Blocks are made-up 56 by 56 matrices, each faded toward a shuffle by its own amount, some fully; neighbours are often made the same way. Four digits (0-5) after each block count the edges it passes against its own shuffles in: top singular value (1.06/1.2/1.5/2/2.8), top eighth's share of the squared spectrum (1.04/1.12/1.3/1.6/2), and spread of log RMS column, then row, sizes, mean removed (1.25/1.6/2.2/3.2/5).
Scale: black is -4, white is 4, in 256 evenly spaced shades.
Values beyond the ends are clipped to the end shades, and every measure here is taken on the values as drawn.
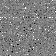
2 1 0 0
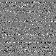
2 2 0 3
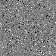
0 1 0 0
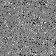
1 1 0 2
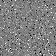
0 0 0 0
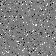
0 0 0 0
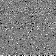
2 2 0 2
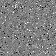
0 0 0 1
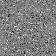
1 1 0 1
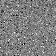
1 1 0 0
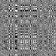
5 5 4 3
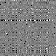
4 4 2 2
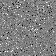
0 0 0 0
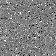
2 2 0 0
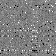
3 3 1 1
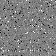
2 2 0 0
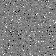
1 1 0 0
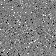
1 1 0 0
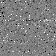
2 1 0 1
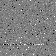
2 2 0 1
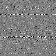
3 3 0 3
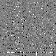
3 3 1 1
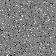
0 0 0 0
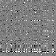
4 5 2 3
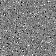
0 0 0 0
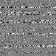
2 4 0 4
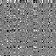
4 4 3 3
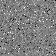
0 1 0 0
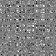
4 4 2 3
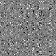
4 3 2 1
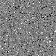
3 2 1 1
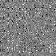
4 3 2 1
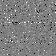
3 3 0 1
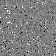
2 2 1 0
